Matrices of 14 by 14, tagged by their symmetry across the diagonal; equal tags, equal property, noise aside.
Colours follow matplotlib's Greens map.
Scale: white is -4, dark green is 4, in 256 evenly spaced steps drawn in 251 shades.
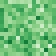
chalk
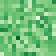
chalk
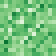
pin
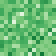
pin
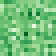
chalk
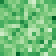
pin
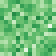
pin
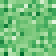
chalk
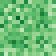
pin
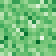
chalk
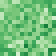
pin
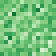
pin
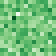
chalk
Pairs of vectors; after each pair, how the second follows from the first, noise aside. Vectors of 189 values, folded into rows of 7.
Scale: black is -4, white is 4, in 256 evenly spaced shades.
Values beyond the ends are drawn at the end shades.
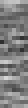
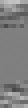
partly zeroed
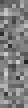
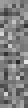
negated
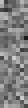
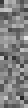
negated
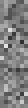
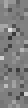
partly zeroed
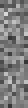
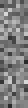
copied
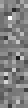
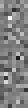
copied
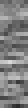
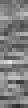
copied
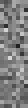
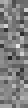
negated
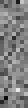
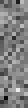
copied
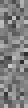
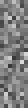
negated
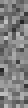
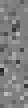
partly zeroed
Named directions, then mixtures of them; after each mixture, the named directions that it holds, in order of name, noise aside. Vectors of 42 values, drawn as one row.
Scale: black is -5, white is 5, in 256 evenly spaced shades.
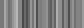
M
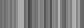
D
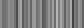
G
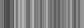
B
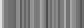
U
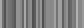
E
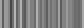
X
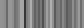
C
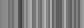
D, G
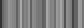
G, U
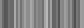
B, D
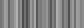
M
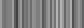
G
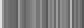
G, U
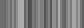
D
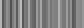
E, G, X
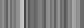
C, D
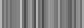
C, E, X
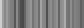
B, D, U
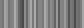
D, M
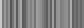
G, U, X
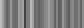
B, C, U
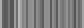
B, E, X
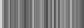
G, U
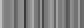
C, G, U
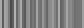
X
